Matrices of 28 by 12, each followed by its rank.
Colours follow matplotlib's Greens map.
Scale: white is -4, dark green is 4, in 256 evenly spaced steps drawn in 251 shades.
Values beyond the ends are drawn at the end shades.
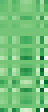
one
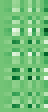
one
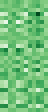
two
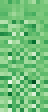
two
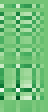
one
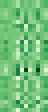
two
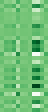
one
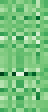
two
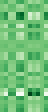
one
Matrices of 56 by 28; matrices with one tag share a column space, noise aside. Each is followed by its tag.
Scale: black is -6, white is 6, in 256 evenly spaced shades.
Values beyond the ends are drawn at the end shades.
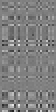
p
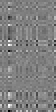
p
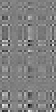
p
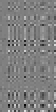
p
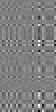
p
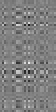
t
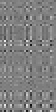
p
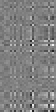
p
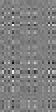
t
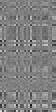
p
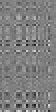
p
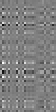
t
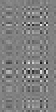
t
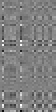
p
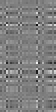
t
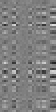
t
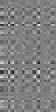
t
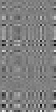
p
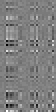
p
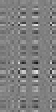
t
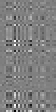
p
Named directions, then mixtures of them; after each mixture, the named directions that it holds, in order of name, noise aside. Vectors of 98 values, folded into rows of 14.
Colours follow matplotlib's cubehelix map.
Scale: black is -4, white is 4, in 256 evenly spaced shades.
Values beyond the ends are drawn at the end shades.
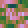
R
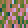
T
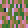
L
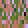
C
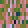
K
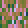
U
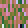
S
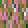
C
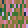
C, L, T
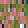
R, S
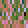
C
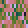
C, K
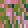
C, R, T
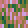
R, S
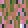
S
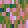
R, T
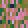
R, T, U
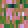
R
